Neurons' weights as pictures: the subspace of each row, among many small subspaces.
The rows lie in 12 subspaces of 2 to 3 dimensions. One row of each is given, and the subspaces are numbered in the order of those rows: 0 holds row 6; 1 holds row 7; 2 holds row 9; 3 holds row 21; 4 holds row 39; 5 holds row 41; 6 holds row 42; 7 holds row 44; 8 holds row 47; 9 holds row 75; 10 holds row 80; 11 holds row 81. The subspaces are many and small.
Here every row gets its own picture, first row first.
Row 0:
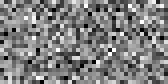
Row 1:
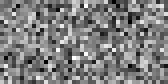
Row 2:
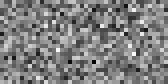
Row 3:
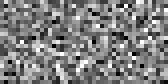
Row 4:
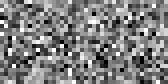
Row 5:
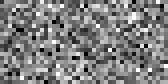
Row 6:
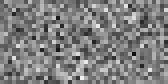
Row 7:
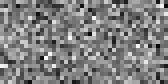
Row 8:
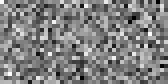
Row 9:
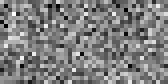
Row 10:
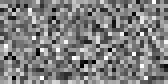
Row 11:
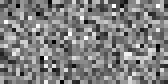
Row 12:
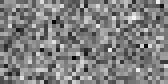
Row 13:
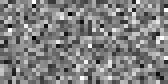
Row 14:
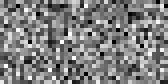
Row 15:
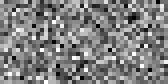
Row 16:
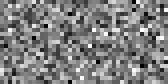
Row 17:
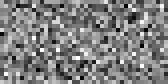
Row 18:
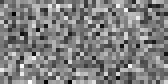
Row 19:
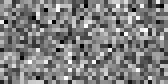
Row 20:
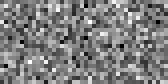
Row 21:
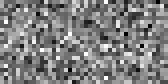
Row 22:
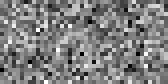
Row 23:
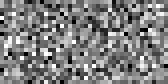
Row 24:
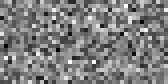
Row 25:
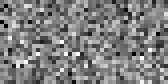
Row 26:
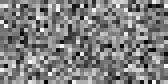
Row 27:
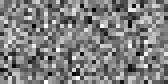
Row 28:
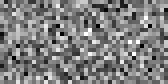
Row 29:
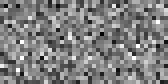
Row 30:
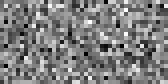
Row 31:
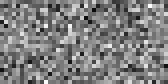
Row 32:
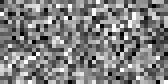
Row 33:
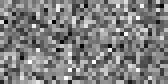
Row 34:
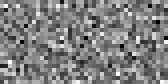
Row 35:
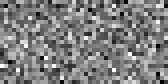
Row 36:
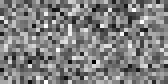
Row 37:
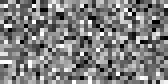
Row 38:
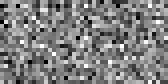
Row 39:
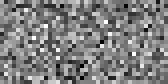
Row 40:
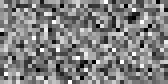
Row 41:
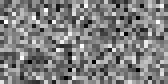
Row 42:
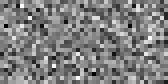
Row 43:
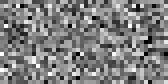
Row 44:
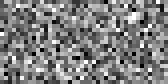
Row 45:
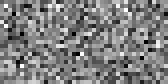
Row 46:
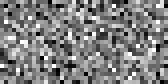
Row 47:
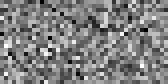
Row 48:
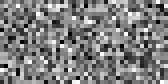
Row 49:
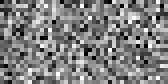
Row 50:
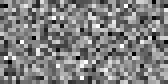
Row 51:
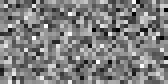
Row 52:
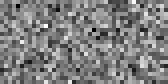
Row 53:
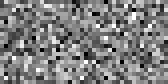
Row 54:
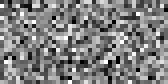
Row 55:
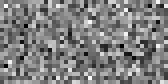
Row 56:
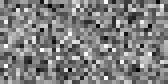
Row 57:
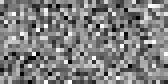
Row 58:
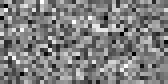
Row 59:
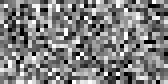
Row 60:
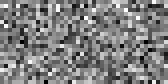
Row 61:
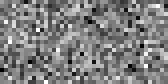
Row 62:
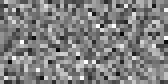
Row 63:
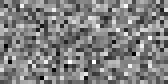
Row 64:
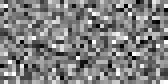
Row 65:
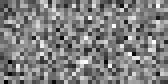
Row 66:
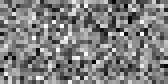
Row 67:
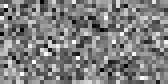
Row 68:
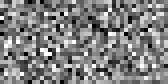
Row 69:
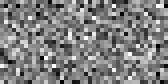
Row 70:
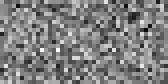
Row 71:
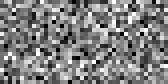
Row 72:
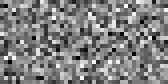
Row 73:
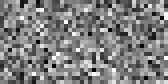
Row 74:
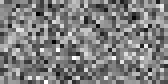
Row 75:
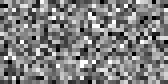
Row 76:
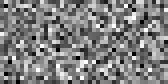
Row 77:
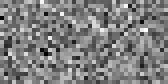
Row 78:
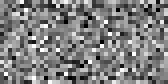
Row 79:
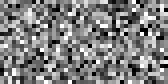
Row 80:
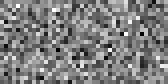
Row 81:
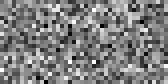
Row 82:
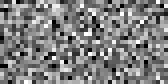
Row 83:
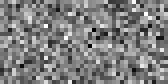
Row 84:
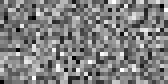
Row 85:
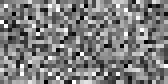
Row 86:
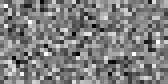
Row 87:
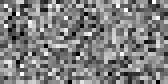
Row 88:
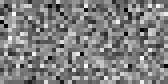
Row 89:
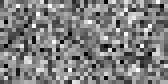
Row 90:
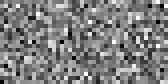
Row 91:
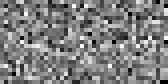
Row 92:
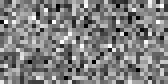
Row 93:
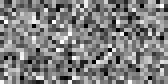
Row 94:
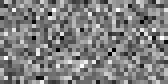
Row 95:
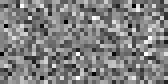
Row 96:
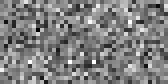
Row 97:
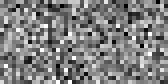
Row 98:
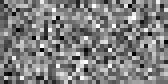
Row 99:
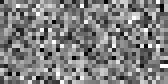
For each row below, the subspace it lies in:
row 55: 3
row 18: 8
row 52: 10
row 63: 6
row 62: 3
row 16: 10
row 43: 6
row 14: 4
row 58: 8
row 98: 0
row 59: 8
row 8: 1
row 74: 0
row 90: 4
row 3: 4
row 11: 1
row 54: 5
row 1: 9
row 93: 5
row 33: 5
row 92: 5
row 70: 7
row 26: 11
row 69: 1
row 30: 3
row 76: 7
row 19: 5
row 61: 6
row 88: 2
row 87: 2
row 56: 3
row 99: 1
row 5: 0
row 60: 11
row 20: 9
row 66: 9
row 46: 1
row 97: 4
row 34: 7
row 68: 2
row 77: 8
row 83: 10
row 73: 6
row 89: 3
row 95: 6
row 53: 3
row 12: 0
